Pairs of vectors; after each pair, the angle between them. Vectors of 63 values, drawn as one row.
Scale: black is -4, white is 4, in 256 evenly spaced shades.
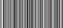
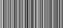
nearly parallel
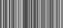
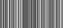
nearly parallel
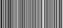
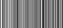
nearly opposite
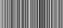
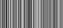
partly opposed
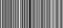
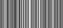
partly opposed
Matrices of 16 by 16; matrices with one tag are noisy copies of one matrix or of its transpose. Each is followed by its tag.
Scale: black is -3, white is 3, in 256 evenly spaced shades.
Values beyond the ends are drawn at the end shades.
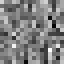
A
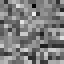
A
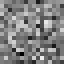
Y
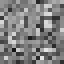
Y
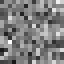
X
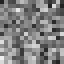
X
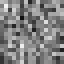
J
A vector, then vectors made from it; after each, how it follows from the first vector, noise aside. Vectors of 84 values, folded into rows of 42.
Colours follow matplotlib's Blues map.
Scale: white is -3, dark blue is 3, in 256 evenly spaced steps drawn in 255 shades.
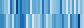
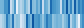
negated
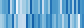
negated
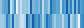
negated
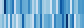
reversed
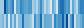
reversed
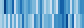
reversed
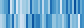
negated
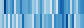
reversed
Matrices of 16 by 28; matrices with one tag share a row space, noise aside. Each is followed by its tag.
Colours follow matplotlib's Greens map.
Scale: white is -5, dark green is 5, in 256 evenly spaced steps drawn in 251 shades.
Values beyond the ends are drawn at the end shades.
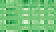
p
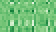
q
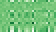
q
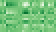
p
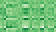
p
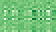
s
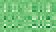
s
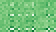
q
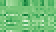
p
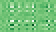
q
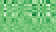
s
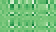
q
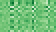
q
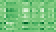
p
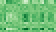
p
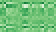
p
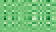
s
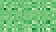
s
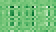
q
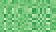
s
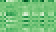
p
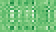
q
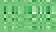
s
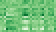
p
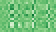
q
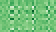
q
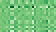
q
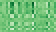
q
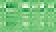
p
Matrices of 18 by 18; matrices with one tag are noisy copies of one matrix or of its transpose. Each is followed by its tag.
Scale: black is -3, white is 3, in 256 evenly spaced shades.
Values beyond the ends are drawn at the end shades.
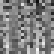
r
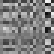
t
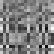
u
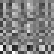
t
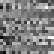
r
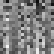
r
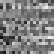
r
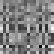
u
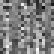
r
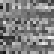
r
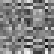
u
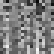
r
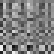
t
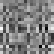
u
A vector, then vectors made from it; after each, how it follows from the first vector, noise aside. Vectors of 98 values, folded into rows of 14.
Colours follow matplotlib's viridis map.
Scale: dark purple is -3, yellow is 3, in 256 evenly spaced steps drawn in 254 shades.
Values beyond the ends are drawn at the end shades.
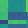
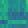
shrunk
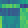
reversed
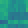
shrunk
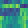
reversed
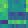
copied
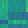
shrunk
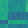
shrunk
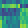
reversed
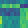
reversed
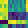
scaled up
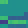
partly zeroed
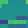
partly zeroed
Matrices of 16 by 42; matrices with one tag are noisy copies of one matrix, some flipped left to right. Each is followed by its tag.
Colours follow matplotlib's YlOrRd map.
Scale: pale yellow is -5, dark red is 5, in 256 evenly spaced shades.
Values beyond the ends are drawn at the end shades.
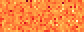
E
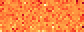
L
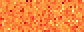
E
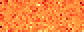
L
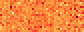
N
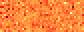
N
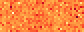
N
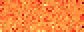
L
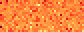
L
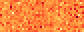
N
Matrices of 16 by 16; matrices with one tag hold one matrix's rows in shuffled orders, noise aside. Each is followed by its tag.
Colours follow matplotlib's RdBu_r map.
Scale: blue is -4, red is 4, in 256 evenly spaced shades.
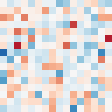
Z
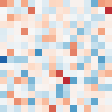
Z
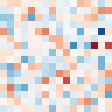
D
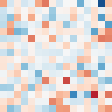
D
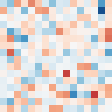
D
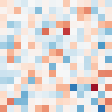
D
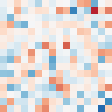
D
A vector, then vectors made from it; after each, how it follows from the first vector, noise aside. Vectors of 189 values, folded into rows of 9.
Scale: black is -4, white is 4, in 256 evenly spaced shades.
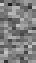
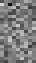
sign-scrambled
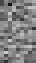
sign-scrambled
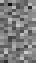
sign-scrambled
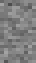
shrunk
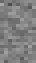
shrunk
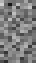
sign-scrambled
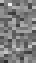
sign-scrambled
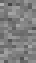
shrunk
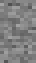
shrunk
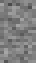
shrunk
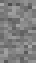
shrunk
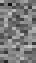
sign-scrambled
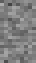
shrunk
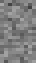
shrunk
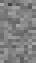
shrunk
